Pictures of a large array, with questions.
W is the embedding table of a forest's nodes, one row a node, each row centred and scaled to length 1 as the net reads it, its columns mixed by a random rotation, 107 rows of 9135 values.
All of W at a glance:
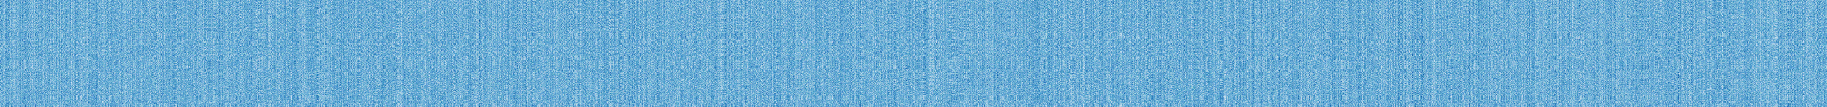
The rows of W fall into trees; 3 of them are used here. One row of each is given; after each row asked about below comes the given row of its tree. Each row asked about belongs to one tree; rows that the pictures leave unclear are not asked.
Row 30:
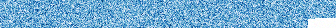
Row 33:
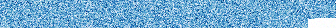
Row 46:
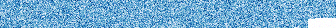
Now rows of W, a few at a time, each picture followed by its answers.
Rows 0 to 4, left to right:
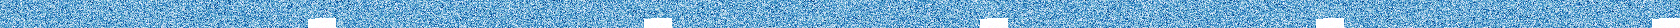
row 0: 46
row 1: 33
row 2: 30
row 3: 46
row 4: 33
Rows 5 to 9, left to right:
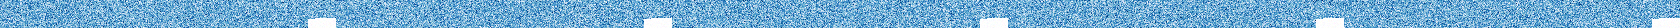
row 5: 46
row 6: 30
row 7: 46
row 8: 46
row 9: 33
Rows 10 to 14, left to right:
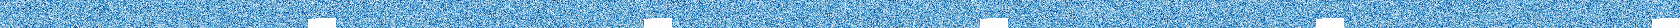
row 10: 30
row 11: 33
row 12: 33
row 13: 33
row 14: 30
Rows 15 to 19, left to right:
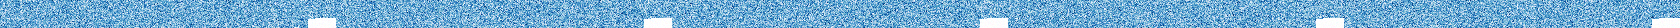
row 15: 46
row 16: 30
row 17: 30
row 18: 46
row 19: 33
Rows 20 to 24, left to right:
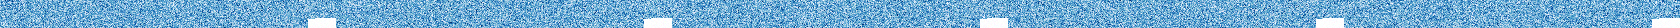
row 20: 33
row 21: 30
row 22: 46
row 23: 33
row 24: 30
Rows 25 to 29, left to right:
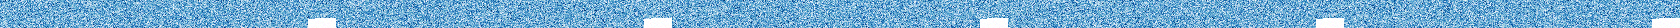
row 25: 33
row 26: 30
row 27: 46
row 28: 33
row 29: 30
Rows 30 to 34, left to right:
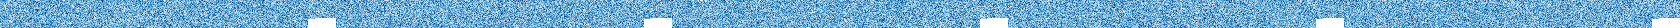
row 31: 33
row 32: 46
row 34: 33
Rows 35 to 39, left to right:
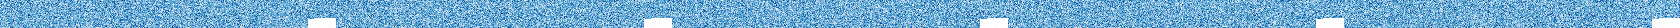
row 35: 33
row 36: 33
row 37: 33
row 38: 33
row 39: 46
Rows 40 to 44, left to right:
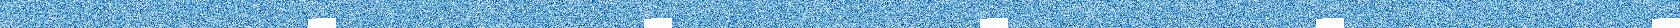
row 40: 30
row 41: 46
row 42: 46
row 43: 33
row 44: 33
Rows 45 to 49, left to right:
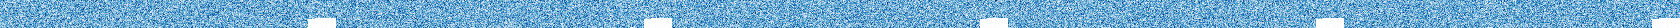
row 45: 30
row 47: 46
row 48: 33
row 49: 46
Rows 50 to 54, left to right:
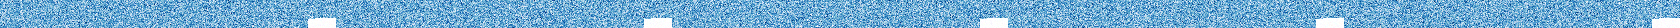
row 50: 46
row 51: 33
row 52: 33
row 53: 30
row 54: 46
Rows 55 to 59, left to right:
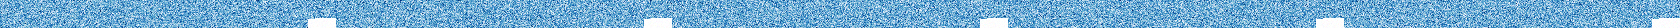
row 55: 46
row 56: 33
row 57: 33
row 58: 33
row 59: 33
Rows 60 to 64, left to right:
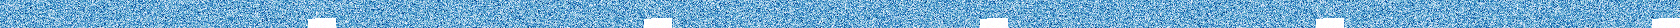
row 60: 30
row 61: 30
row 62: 33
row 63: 30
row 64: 33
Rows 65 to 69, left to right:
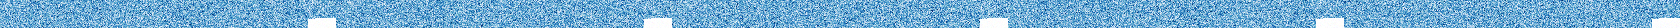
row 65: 30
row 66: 30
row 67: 30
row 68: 30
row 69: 33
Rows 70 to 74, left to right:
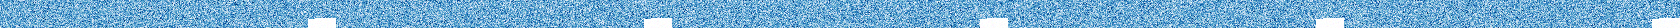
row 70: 33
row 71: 33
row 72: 46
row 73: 30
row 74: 46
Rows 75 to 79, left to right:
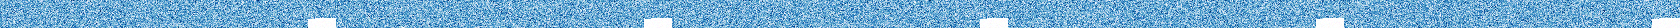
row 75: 46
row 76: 33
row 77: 46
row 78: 33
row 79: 30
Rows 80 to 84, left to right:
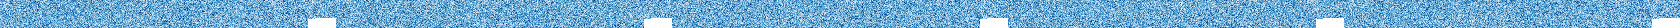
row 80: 30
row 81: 46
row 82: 30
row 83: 33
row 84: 30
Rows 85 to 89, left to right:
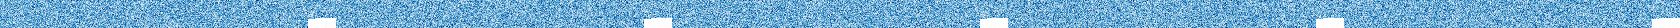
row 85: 46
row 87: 46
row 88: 46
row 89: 30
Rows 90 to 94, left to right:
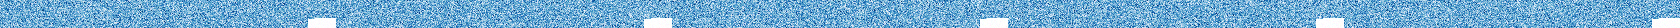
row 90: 33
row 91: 46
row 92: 33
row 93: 46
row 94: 33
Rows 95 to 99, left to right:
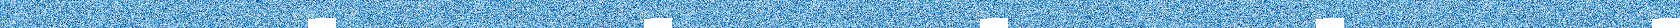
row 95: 46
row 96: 46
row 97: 46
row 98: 46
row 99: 46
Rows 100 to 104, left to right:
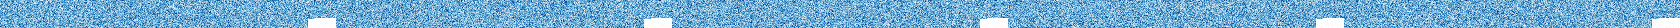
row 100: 33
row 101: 46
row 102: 46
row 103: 33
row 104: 33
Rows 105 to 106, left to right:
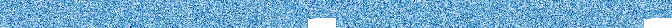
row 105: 33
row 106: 33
